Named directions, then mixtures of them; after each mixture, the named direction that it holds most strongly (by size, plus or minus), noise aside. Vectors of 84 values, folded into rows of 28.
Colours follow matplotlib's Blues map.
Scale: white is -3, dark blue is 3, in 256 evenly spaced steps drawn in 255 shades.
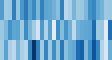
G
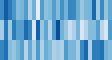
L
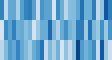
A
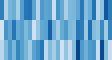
A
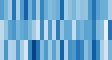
G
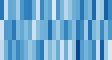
A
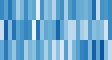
L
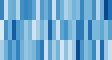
A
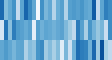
A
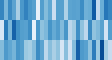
A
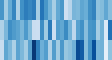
G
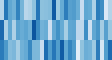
A
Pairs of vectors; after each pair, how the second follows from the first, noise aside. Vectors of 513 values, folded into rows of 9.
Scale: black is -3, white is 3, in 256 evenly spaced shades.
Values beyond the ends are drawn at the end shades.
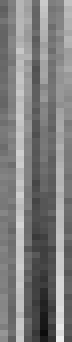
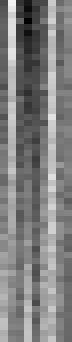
reversed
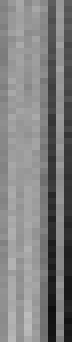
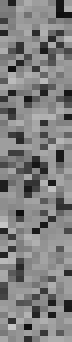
shuffled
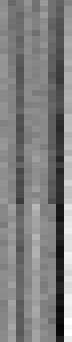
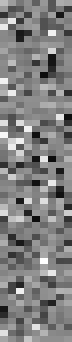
shuffled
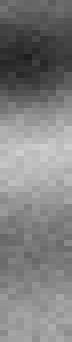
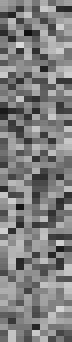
shuffled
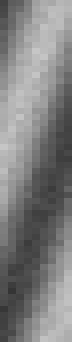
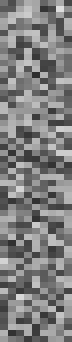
shuffled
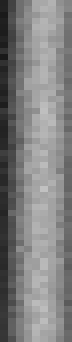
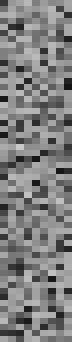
shuffled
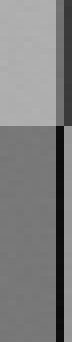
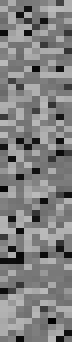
shuffled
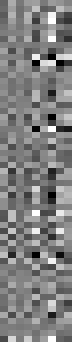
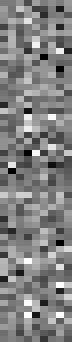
shuffled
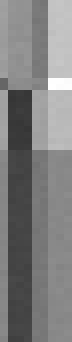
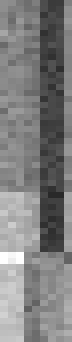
reversed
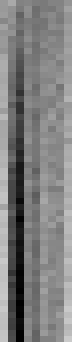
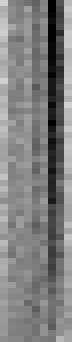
reversed
